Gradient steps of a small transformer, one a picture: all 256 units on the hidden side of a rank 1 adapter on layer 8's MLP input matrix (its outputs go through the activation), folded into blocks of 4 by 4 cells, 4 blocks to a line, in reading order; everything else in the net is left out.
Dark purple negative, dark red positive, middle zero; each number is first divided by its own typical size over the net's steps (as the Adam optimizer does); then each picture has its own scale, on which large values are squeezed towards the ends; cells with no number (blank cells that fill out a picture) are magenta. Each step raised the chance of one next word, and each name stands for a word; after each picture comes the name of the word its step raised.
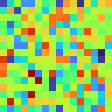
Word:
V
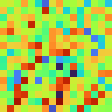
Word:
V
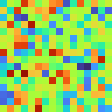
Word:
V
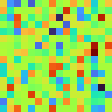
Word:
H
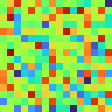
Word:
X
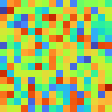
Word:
X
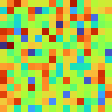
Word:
X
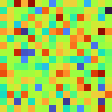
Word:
H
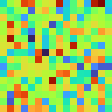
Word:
V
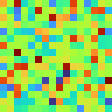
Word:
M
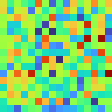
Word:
M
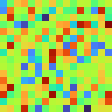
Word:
X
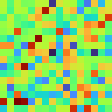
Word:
M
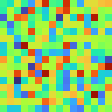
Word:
V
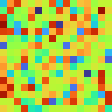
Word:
X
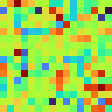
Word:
H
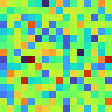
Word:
V
